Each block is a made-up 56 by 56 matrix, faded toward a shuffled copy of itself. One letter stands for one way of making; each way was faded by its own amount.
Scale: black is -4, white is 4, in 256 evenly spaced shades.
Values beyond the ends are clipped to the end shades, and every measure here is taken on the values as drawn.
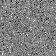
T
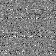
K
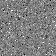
T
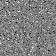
T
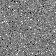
T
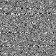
K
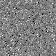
T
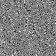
T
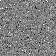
T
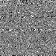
K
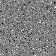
T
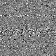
K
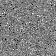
T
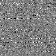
K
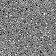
T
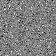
T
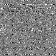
K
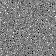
T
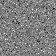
T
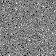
T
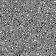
T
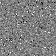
T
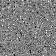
T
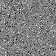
T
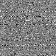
K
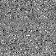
K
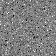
T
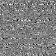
K
